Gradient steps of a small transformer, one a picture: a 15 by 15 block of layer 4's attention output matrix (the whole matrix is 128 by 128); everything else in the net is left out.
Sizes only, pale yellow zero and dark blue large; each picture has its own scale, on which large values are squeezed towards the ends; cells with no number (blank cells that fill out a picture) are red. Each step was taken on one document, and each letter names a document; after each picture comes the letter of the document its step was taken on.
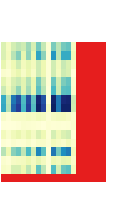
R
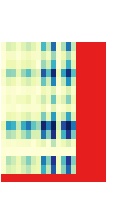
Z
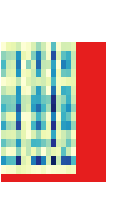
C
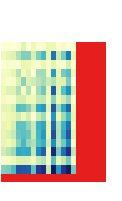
Z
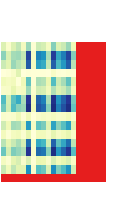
R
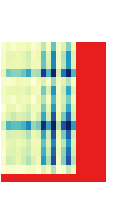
Z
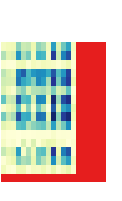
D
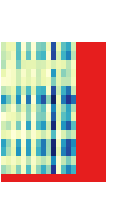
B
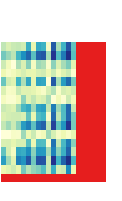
B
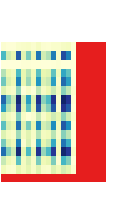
R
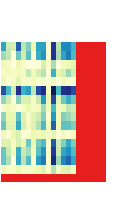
B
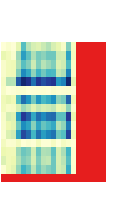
D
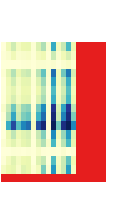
Z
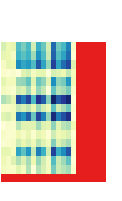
D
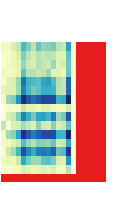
D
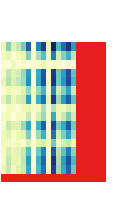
B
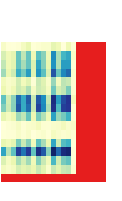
R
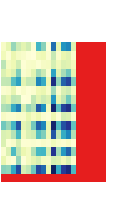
C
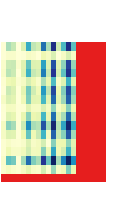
Z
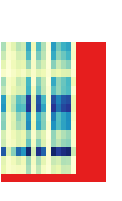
R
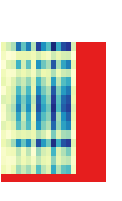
D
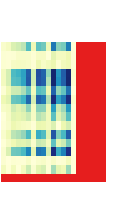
D
